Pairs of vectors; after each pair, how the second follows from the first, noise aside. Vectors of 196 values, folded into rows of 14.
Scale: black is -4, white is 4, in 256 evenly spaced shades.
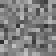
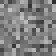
wrapped around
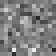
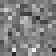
copied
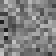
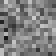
copied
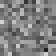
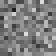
wrapped around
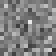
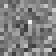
copied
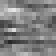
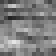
wrapped around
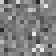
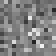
wrapped around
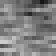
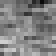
copied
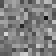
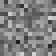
wrapped around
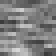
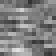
copied
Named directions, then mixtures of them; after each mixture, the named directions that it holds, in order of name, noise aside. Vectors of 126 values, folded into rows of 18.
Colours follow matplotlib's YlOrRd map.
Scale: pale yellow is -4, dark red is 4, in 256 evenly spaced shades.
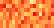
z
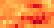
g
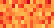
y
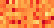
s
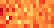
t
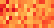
s, t, z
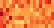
t, y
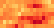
g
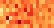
t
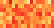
y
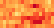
g, z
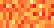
z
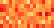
s, t, y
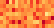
s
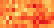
g, s, t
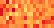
s, t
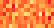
s, y, z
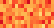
y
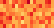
y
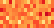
s, t, y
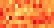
g, t, y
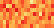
z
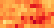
g
